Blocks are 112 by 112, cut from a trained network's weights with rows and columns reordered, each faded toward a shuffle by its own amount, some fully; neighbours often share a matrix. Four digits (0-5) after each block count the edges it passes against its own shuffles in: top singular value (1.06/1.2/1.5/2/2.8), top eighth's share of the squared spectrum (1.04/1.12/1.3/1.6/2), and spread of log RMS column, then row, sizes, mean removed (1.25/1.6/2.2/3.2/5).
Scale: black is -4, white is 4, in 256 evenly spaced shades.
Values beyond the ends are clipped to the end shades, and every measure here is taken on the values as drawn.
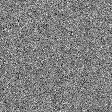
0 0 0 0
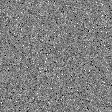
0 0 0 0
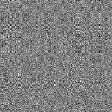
4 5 3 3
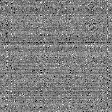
4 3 3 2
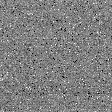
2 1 0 0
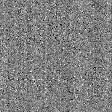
2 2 0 1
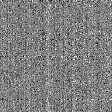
3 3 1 3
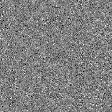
3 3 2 1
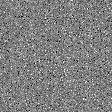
0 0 0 0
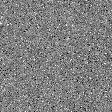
0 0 0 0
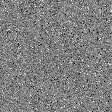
0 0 0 0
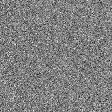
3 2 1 0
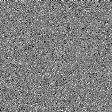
2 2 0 1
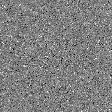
2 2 0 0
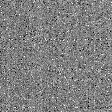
2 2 0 1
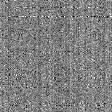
3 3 0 3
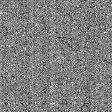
2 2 0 2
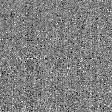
3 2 0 2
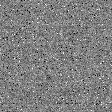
1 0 0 0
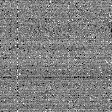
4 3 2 1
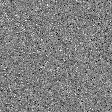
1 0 0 0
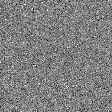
1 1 0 0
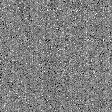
2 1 0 1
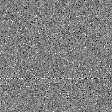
3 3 1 2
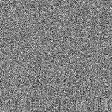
3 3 1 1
